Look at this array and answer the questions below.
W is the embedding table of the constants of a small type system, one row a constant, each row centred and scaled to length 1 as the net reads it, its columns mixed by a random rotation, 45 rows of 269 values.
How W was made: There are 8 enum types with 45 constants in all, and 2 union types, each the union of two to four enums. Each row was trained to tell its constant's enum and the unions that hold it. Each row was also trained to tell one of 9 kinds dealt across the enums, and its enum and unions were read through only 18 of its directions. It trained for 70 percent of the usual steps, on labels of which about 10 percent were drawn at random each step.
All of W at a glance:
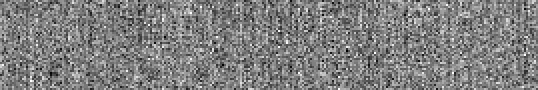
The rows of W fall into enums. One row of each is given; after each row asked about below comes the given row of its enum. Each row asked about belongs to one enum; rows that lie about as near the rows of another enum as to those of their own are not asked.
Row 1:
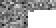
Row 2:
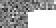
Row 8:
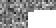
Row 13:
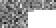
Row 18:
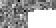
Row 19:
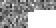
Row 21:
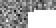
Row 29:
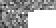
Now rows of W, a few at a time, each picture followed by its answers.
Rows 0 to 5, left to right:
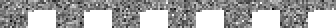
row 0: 13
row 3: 21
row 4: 29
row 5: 29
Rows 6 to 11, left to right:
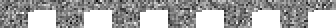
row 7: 13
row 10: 13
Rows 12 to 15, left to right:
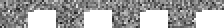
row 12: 29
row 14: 19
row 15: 29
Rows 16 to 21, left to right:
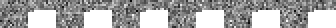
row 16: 8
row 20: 1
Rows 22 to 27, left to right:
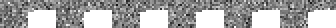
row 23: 29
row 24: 21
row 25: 21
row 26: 1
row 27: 18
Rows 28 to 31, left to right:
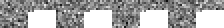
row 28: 8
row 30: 13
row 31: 29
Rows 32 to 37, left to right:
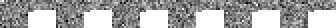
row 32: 8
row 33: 13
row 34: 8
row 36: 19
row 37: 1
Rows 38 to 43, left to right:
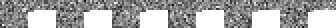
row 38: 8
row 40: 19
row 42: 1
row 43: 21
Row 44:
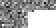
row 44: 13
